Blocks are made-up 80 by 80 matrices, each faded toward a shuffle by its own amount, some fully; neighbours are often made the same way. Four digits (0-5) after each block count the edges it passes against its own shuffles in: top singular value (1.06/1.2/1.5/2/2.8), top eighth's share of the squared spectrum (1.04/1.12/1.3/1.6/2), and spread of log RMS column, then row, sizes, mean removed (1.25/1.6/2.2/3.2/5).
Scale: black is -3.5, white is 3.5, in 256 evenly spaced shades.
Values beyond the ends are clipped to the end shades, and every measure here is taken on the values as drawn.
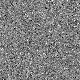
0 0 0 0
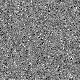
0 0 0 0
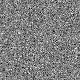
2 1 0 0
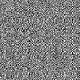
4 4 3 2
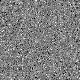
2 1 0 0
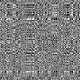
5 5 3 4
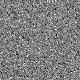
3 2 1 0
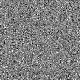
3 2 1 1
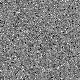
0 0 0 0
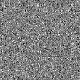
3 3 1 1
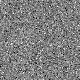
2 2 0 0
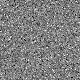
1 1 0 0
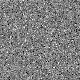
1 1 0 0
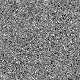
2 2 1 0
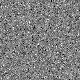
0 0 0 0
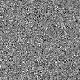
3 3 1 1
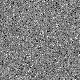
0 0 0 0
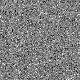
2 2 0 0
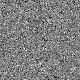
1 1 0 0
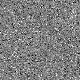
2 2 1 0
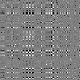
5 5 3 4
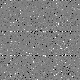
4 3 1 1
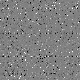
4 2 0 1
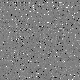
2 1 0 0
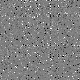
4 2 1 1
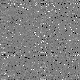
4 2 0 1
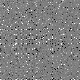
4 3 1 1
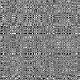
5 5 3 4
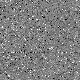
3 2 0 1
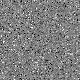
1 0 0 0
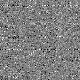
3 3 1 2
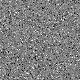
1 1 0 0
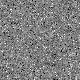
0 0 1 0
